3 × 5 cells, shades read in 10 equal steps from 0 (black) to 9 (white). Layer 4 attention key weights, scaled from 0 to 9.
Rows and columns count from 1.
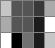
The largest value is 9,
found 2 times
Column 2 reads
3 3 0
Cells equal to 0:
1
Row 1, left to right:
7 3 3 2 6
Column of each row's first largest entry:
1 5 1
